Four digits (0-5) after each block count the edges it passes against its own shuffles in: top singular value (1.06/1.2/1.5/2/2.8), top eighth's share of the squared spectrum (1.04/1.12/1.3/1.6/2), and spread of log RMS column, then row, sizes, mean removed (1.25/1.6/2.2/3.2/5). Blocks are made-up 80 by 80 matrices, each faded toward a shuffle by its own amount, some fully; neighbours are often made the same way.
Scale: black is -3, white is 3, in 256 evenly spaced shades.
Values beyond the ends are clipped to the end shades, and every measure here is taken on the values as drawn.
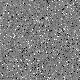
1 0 0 0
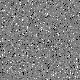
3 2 0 0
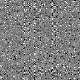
4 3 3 1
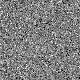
0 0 0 0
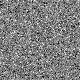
0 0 0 0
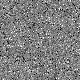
0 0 0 0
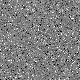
0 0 0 0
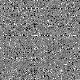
2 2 2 2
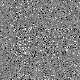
1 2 2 2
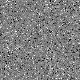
0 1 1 1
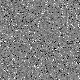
1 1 1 0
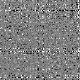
2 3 3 3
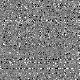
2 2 2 3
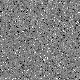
0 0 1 0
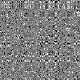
4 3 2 2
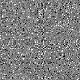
4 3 2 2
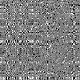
5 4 2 3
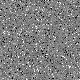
2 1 0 0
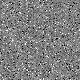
2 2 0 0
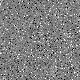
2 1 0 0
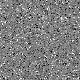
3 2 0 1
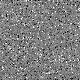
2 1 0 0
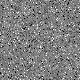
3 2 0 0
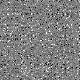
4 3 2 2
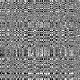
5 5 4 4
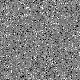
3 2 1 0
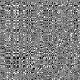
5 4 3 3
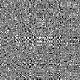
4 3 2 2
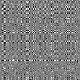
5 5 4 4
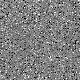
3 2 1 1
